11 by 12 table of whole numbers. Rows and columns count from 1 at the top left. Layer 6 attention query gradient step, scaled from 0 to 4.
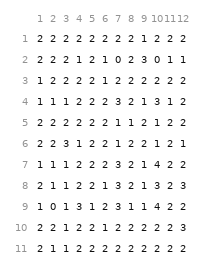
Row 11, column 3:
1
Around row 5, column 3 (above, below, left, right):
1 3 2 2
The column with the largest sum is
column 10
